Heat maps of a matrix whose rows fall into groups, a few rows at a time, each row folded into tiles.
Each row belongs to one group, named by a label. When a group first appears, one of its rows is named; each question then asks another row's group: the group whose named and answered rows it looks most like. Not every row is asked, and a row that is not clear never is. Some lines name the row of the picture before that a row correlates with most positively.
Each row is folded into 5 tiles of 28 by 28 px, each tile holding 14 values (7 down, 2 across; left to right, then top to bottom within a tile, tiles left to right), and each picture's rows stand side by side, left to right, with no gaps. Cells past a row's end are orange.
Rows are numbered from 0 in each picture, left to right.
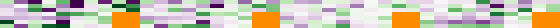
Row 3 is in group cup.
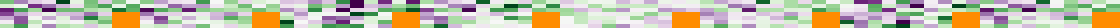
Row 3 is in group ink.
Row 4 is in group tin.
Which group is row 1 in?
ink
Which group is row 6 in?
cup
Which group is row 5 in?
ink
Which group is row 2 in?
cup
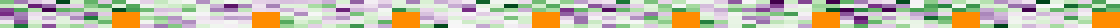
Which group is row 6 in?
ink
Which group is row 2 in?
cup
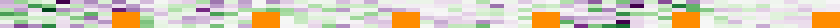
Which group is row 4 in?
cup
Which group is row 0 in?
tin
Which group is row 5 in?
tin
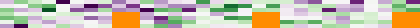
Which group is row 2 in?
cup
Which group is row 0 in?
tin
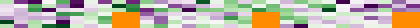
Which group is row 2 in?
tin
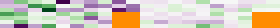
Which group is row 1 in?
cup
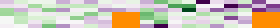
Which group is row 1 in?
tin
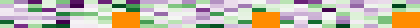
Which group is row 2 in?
cup
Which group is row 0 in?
cup
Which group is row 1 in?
cup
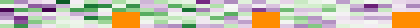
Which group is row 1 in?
tin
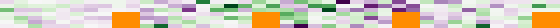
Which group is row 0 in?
tin
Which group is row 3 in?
cup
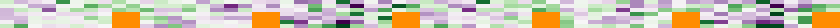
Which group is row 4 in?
cup
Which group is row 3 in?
ink
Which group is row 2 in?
cup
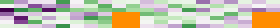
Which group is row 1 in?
tin
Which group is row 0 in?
ink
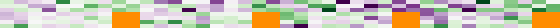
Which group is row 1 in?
cup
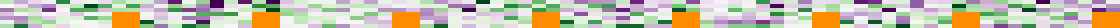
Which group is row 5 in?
cup
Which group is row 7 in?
tin
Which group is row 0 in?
ink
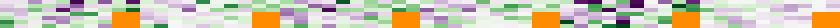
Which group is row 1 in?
ink
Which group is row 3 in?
ink
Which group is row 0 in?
cup
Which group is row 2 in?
ink
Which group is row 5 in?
tin
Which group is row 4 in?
cup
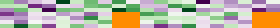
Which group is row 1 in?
tin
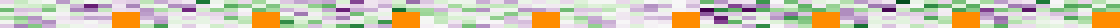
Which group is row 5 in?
ink
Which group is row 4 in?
tin
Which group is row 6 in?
ink
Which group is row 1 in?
ink
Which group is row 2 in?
cup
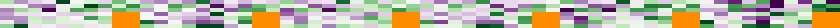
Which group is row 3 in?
cup
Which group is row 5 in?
cup
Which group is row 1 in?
cup
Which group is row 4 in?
ink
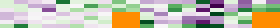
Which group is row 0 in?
ink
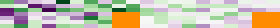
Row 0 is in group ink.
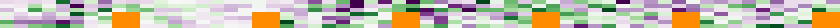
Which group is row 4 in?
tin
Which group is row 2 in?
cup
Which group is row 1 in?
tin
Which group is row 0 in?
cup
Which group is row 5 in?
cup
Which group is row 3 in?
ink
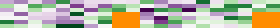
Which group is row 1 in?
ink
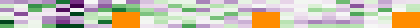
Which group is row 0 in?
cup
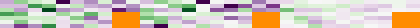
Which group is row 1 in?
tin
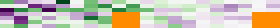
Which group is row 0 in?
ink
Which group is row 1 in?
tin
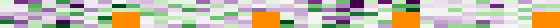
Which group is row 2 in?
cup
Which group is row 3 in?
cup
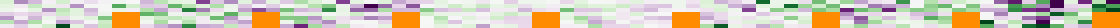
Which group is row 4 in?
tin
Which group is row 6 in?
ink
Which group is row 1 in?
tin
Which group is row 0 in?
cup
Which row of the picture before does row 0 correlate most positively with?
0
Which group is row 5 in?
ink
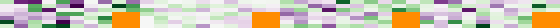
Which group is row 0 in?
cup
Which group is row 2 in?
ink
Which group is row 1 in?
tin
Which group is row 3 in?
cup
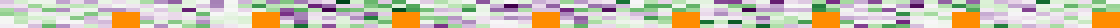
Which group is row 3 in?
tin
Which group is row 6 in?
cup
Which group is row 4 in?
ink
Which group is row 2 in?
ink
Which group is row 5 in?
cup
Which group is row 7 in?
ink
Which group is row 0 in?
tin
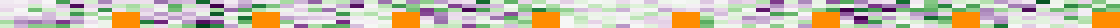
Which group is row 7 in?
ink
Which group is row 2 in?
cup
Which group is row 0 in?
cup
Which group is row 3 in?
ink
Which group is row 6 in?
ink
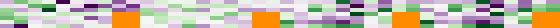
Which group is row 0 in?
tin
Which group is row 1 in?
tin
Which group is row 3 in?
cup
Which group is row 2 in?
cup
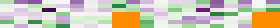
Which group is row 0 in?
cup
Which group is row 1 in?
cup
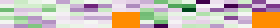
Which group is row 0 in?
tin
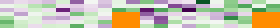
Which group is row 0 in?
cup
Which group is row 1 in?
ink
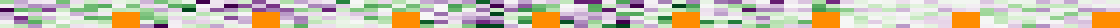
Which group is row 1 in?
tin
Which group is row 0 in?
ink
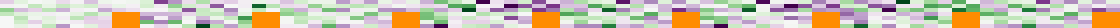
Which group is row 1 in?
cup
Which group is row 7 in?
tin
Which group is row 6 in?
ink
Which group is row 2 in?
tin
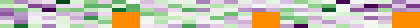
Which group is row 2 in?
tin
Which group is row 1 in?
tin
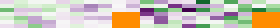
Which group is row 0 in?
tin
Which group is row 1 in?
ink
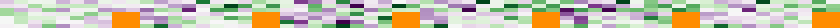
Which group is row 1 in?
ink
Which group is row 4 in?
ink
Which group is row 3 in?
ink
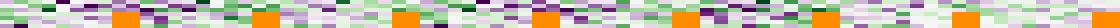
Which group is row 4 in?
ink
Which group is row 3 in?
tin
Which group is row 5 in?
ink
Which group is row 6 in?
cup
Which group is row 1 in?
ink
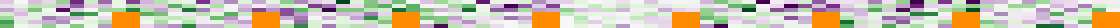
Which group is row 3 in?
tin
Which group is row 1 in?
tin
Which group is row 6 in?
cup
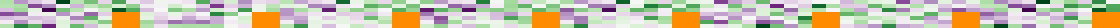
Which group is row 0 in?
ink
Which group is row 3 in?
ink
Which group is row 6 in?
tin
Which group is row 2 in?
ink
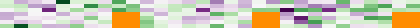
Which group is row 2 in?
ink
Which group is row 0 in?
ink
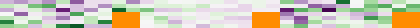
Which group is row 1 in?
tin
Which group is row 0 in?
cup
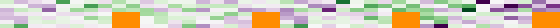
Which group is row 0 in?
ink
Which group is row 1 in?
tin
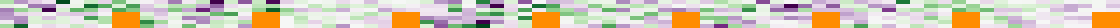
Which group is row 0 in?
ink
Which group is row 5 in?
tin
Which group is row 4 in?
tin
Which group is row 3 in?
cup
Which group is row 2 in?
tin
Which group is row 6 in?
ink
